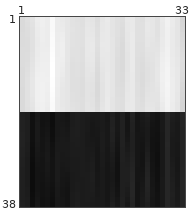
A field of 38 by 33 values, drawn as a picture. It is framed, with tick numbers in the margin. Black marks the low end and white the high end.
The table splits into 2 rows of 1 panel. Panel 1,1: very high, streaked downward, faint in contrast. Panel 2,1: very low, streaked downward, faint in contrast.
